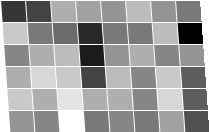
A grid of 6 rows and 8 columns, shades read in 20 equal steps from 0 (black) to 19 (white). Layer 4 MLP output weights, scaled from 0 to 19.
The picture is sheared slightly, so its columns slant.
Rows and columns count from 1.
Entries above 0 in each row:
8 7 8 8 8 8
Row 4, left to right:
13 16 15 5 14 10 15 7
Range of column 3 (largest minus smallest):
11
